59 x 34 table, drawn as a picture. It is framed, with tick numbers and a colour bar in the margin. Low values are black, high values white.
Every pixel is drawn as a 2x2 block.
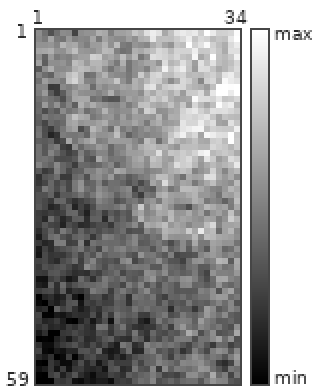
Mirror symmetry: none. Ninth with the highest average: top right. Average level on the scale: 50%. Slope: up to the top right. Odd rows or columns: none.
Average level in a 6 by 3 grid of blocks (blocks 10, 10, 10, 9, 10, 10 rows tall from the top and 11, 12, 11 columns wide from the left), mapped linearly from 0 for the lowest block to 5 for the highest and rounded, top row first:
345 / 235 / 234 / 123 / 022 / 012
